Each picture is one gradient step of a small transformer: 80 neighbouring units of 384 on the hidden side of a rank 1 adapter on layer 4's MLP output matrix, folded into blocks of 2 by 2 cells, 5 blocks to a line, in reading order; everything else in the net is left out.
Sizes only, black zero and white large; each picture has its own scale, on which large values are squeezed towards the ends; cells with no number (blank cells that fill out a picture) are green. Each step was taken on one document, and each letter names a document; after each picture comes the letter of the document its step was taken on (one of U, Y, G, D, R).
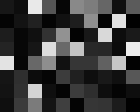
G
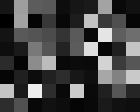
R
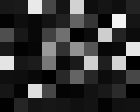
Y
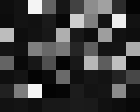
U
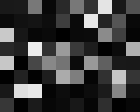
U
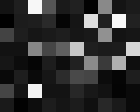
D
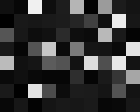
G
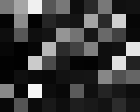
R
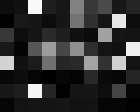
G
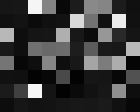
U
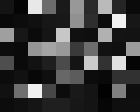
U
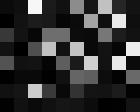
Y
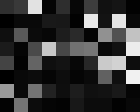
R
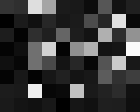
R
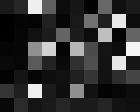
D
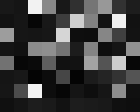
U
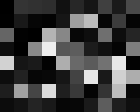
G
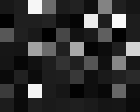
D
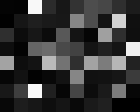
G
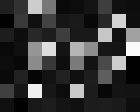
R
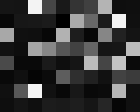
U
